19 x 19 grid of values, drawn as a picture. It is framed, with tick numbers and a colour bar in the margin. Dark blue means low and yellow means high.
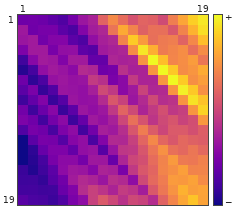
Slope: up to the right. Ninth with the lowest average: bottom left. Ninth with the highest average: top right.
